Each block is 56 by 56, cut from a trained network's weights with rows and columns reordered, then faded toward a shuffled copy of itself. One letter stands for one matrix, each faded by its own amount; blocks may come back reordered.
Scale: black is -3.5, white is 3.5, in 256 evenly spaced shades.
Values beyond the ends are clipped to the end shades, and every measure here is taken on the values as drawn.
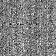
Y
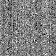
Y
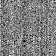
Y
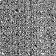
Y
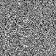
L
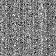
Y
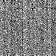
Y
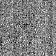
Y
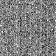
Y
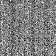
Y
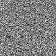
L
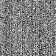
Y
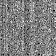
Y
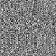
L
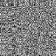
L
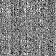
Y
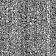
Y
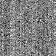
Y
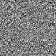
L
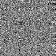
L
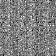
Y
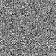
L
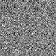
L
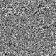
L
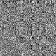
L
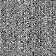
Y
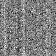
Y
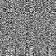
L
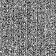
Y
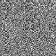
L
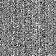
Y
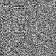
L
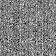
Y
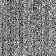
Y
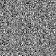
L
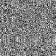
L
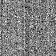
Y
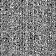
Y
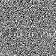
L
